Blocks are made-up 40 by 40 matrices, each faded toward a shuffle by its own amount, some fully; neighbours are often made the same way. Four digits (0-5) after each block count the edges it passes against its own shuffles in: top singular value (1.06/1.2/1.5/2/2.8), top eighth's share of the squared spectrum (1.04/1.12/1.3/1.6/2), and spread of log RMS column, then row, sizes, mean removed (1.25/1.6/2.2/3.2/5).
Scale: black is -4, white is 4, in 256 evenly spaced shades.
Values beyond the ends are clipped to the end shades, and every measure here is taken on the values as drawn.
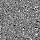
2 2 1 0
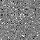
3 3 1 1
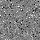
1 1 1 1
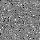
2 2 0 0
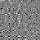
4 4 2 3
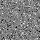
0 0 0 0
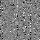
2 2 2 0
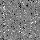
1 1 1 0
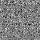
1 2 0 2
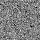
0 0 0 0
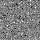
0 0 0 0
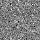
0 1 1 0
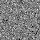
0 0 0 0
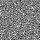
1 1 0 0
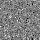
0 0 0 0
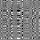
4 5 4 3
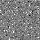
1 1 0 0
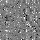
3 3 1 1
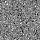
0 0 1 0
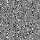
1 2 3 0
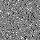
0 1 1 0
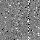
3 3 1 0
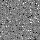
1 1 1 0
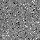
1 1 1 0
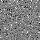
0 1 0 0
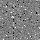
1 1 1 0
